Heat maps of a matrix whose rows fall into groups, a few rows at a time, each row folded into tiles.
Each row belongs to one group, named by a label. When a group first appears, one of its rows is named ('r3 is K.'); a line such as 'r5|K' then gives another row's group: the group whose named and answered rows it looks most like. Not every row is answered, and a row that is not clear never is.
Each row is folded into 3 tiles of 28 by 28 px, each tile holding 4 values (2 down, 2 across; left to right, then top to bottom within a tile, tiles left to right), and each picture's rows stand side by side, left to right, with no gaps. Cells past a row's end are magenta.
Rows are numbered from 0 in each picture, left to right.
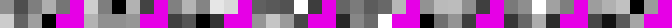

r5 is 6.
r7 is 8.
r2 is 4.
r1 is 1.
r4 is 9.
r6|6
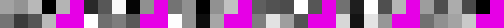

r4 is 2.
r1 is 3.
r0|8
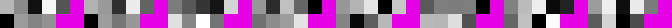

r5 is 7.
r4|8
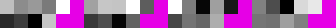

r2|1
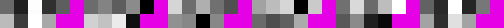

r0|2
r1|7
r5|2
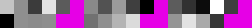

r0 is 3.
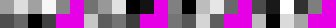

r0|4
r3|2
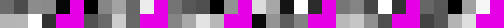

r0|7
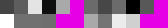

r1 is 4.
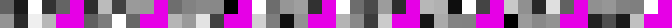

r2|7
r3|1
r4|1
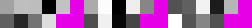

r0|8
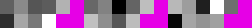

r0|9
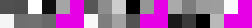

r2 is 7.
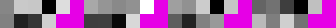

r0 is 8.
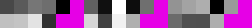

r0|7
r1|2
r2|8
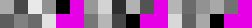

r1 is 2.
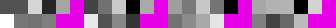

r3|8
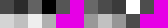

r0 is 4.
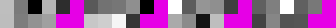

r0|1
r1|7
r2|1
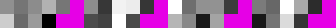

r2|1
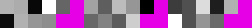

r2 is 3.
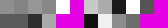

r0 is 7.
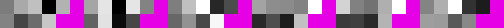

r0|8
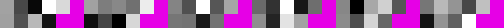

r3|2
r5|9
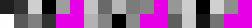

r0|3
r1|1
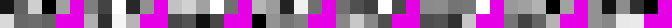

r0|3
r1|2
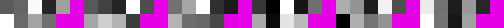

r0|3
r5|1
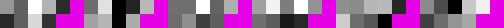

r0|6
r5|9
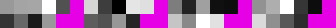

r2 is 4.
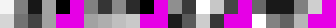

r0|1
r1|4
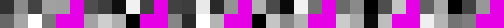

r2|2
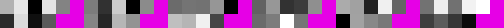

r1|2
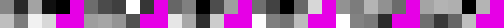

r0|4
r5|8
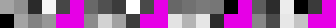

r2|7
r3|2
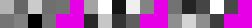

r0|1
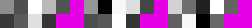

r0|6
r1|6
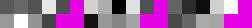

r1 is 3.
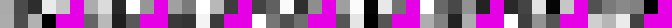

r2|6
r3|3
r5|1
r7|7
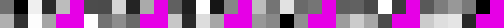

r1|3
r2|2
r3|1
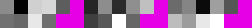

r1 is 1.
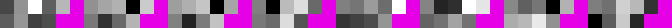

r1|8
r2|8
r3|6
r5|9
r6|4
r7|6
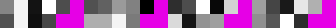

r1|7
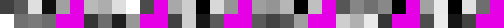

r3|8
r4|7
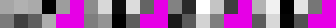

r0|8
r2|6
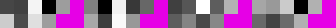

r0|2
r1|2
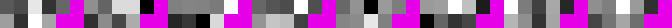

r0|2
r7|6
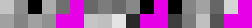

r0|1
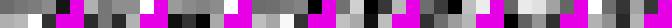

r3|7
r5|9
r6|6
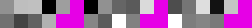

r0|8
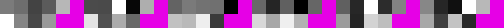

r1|3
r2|7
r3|4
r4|2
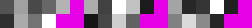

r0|9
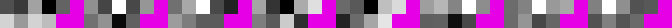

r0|4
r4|9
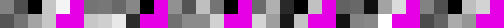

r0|9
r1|7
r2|4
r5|9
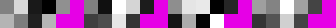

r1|6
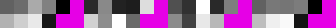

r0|7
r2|2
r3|7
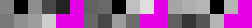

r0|4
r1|9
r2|8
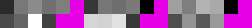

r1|7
